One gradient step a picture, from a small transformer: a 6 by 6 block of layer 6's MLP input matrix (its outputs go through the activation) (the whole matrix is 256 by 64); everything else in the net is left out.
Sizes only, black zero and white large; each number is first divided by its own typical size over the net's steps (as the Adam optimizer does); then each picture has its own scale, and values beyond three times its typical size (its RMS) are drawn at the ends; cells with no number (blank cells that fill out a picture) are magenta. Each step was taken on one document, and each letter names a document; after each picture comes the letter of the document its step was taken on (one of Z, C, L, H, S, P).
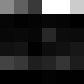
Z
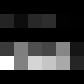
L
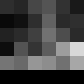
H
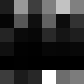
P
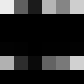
Z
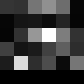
H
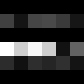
L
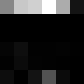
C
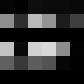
L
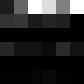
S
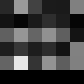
H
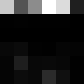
C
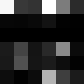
C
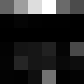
C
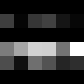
L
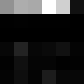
C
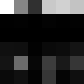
Z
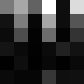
P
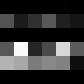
L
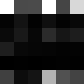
P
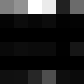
S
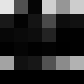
Z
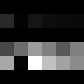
L
